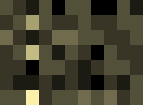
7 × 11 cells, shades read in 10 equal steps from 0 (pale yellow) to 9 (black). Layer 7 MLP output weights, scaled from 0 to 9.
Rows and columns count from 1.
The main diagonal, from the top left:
6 6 8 6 6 7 5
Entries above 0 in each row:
11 11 11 11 11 11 10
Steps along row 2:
down down up up same down up same down same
